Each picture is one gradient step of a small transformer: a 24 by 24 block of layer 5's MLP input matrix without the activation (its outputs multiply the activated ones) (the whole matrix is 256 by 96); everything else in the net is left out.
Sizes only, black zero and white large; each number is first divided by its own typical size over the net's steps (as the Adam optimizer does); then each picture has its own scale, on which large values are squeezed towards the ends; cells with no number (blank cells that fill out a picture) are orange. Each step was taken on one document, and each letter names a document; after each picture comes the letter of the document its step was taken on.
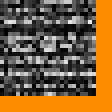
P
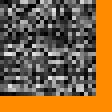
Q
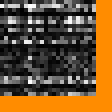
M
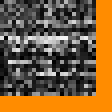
P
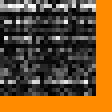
M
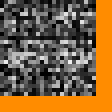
Q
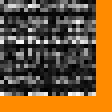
M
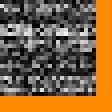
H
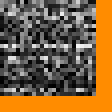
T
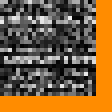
P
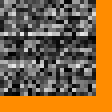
T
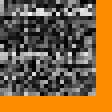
Q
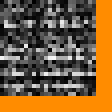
Q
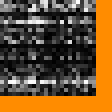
M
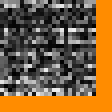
H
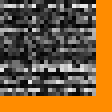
H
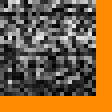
P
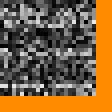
Q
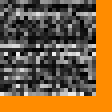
Q
